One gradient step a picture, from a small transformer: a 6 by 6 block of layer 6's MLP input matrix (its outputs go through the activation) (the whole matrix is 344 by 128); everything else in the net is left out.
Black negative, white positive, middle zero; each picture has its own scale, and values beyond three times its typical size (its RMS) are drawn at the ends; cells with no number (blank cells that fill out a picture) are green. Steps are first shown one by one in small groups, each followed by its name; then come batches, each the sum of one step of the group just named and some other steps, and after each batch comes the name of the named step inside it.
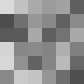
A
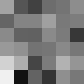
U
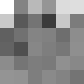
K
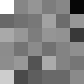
U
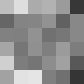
A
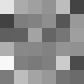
A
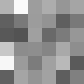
A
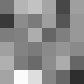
A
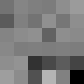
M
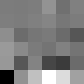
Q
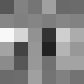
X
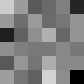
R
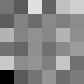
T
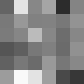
R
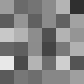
X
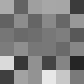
Q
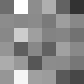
X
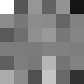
R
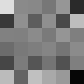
M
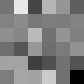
M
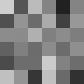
R
